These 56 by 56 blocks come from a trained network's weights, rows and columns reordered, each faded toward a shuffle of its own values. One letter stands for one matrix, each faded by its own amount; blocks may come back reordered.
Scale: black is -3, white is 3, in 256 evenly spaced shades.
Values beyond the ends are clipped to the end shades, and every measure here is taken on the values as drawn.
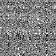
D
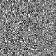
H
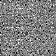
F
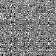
D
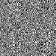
H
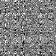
D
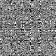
D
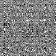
D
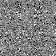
F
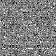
F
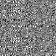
H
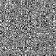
H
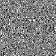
H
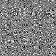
H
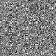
H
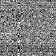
D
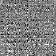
D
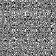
D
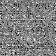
F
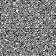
F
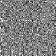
H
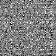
D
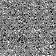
F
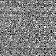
D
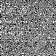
F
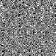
H
